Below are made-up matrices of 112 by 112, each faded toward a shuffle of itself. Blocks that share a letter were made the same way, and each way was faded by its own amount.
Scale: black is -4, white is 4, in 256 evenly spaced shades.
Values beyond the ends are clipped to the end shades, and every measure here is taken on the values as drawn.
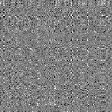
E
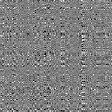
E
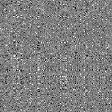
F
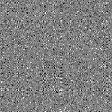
F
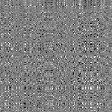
E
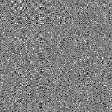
F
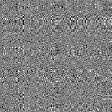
E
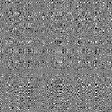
E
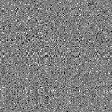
F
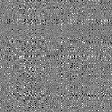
E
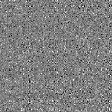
F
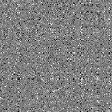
F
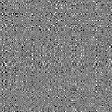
E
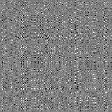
E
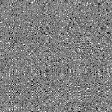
F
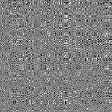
E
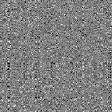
F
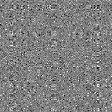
F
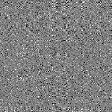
F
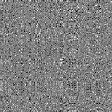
F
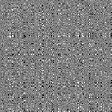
E
